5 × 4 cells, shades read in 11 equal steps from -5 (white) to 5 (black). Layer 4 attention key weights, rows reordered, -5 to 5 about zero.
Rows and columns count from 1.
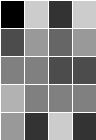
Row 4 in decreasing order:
0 0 0 -2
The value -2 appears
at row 4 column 1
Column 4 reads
-3 -1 2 0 3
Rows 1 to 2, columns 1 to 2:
5 -3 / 2 -1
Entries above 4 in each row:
1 0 0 0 0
